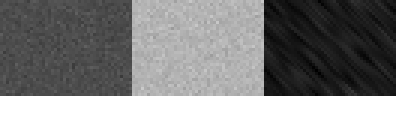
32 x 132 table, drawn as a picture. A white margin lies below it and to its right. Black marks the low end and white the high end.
The table splits into one row of 3 panels. Panel 1,1: low, fine-grained, faint in contrast. Panel 1,2: high, fine-grained, faint in contrast. Panel 1,3: very low, slanting down to the right, faint in contrast.
